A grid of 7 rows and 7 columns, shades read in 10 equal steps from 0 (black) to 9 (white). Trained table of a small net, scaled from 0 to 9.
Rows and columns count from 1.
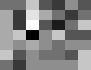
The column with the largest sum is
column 3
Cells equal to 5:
11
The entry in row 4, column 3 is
0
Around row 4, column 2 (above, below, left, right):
2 5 6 0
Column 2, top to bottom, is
4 2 2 7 5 3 2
